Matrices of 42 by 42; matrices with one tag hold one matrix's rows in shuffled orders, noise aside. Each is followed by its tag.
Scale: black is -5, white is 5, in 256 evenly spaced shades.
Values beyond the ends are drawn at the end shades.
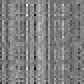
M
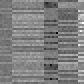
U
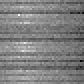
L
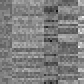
U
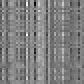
M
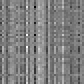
M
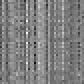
M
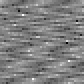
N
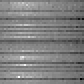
L
